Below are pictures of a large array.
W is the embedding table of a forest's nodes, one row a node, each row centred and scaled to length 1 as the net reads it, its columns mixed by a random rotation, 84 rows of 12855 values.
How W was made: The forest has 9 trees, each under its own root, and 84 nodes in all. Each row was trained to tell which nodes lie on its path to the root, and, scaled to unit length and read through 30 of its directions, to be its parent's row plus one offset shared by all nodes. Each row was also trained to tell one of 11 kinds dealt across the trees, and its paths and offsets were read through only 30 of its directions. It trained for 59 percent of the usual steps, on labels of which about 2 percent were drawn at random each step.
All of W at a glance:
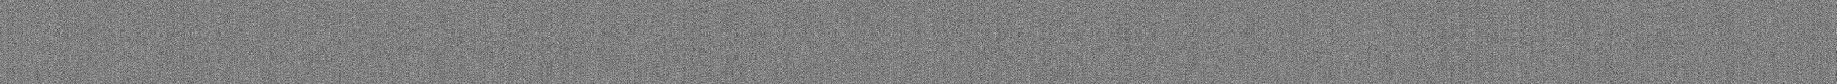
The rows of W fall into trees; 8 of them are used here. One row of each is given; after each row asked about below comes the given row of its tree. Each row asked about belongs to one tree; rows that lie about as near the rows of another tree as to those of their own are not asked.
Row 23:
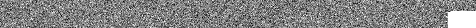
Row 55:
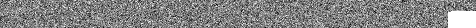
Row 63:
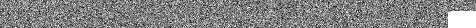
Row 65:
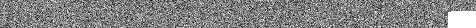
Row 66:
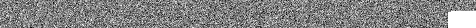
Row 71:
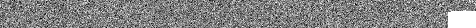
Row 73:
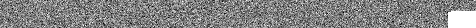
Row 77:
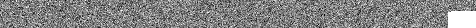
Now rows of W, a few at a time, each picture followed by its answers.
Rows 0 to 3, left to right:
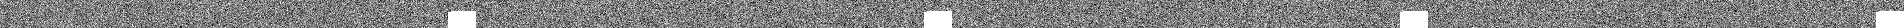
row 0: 65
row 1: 65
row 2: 66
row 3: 23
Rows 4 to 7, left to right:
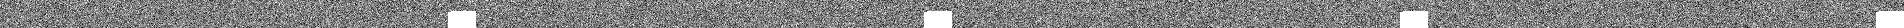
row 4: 71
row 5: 55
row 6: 23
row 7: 65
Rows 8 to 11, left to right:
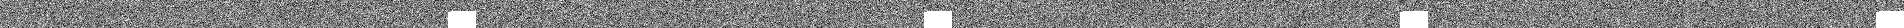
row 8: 73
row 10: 71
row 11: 65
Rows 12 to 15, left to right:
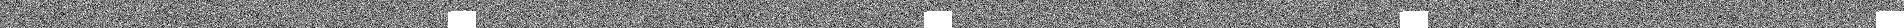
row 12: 71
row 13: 66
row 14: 55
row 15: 73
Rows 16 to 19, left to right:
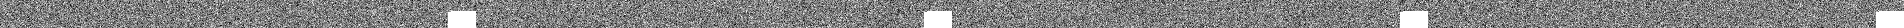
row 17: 66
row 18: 71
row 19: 73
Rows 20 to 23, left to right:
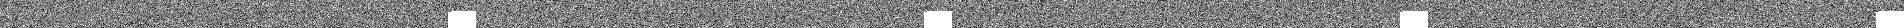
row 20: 55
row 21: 66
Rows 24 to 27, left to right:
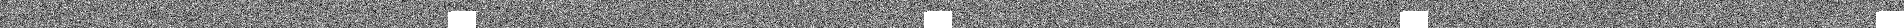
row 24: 55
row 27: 71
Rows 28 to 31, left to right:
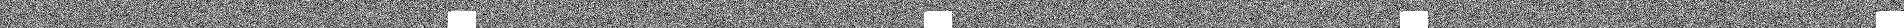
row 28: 73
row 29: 55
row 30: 55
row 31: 23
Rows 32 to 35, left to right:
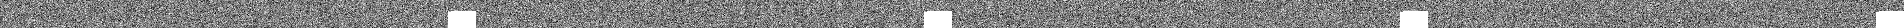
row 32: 77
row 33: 77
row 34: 73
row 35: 66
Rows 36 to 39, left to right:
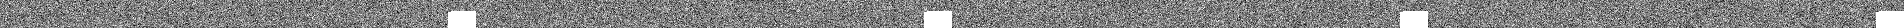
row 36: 65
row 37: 55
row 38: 71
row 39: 55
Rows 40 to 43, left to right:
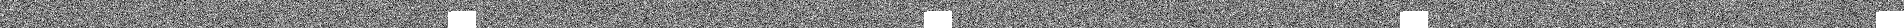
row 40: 55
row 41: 65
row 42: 66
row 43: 66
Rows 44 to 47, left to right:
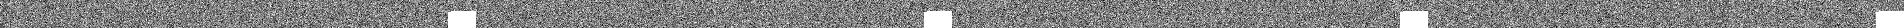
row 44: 63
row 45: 71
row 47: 66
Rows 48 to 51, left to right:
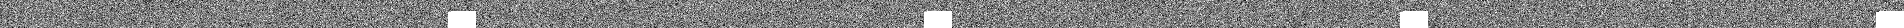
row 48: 73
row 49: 73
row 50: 71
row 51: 65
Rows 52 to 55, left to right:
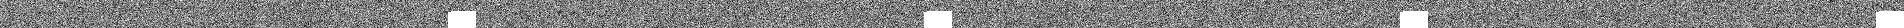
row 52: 65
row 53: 66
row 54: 73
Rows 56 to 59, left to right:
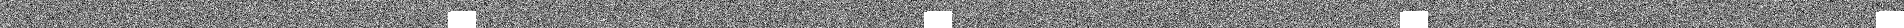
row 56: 55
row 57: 66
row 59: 55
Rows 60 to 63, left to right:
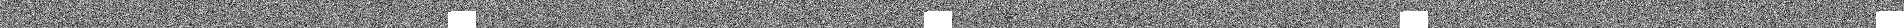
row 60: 71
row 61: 63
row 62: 71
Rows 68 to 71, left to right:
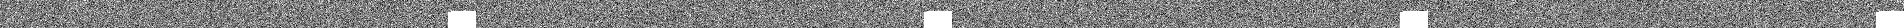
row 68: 71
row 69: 23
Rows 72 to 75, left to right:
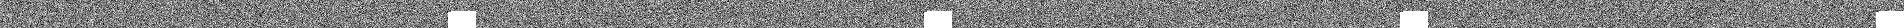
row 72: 77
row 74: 73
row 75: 23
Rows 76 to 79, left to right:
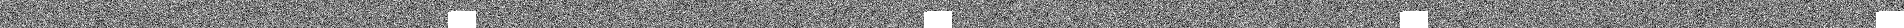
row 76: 73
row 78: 71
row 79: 65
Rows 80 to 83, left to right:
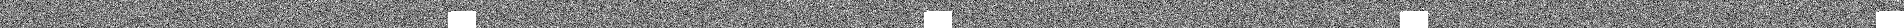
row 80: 55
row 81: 73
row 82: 73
